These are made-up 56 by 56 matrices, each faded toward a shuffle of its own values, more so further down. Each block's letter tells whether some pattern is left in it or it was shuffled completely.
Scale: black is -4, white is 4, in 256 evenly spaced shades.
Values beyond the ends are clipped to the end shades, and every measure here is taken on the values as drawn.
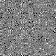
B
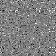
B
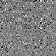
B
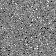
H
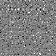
B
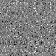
B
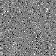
B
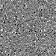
B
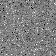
H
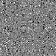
B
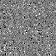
B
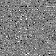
B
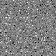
B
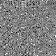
B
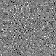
B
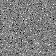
H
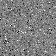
H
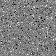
H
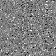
B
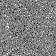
H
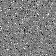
H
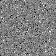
H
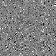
B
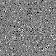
B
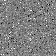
H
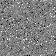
H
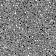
H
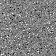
H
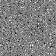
B
